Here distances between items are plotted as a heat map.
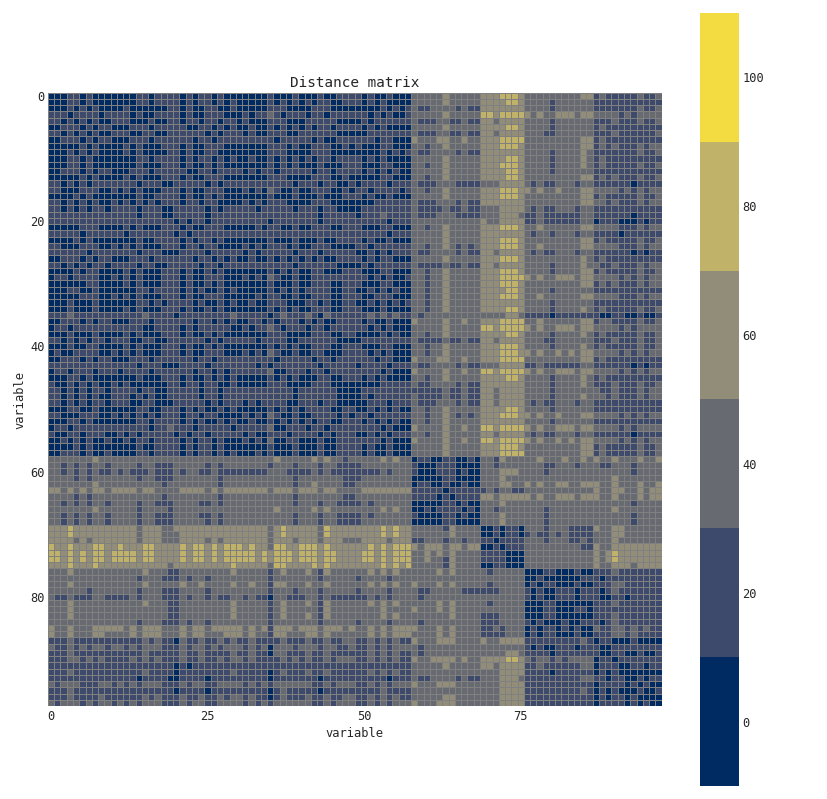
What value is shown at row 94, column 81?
20
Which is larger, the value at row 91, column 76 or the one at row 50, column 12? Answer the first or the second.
the first
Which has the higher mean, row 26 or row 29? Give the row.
29
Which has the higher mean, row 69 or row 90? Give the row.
69
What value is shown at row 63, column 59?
20
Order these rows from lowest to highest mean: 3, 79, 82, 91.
91, 3, 79, 82
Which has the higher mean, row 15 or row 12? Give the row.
15
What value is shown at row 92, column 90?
20
